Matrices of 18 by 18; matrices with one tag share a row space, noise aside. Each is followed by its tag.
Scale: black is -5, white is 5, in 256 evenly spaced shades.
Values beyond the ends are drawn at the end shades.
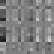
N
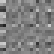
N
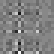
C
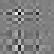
C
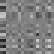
N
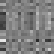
N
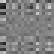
N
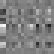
N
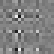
C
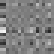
N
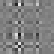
C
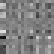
N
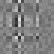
C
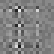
C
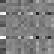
N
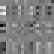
N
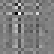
C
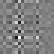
C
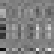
N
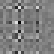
C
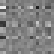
N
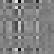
C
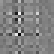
C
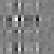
C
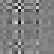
C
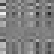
N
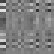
N
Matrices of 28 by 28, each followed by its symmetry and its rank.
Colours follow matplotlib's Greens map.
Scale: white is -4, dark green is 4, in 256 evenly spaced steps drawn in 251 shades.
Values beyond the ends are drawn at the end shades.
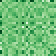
symmetric, rank three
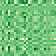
neither, rank three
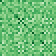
symmetric, rank five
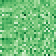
neither, rank five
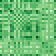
symmetric, rank three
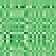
neither, rank two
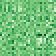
neither, rank five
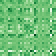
symmetric, rank three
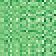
neither, rank three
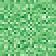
neither, rank five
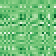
neither, rank two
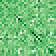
symmetric, rank five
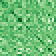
symmetric, rank five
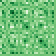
symmetric, rank three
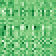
neither, rank three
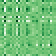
neither, rank two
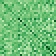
symmetric, rank five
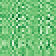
neither, rank three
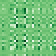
neither, rank two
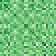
symmetric, rank three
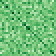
symmetric, rank five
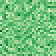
neither, rank five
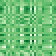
neither, rank two
